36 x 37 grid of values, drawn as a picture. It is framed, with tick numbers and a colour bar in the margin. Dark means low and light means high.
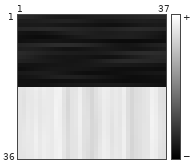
The table splits into 2 rows of 1 panel. Panel 1,1: very low, streaked across, faint in contrast. Panel 2,1: very high, streaked downward, faint in contrast.
